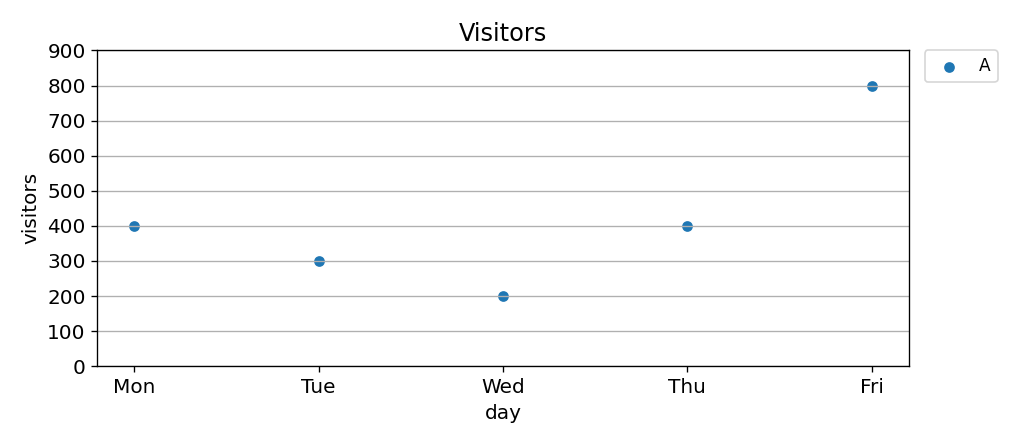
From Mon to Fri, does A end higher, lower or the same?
higher
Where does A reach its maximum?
Fri
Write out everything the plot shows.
Title: Visitors
x-axis: day, ticks Mon Tue Wed Thu Fri
y-axis: visitors, ticks 0 100 200 300 400 500 600 700 800 900
Legend: A
Values:
A: 400 300 200 400 800
